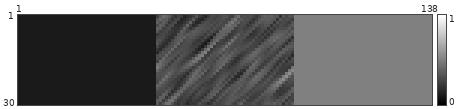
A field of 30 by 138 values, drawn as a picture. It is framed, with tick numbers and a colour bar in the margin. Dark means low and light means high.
The table splits into one row of 3 panels. Panel 1,1: very low, flat. Panel 1,2: low, slanting up to the right. Panel 1,3: middling, flat.
